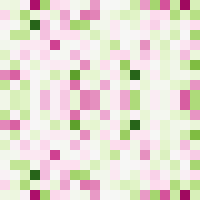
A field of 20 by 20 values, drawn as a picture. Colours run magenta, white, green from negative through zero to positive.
There is no overall slope. The top and bottom halves mirror each other. The ninth with the highest average is the middle right. No row or column stands out. The grain is fine, like static. No seam splits the table.
